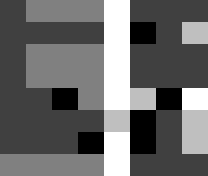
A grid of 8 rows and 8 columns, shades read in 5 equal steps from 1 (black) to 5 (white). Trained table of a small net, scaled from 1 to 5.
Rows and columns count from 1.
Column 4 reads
3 2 3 3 3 2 1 3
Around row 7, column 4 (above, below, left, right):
2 3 2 5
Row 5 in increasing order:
1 1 2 2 3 4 5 5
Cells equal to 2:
31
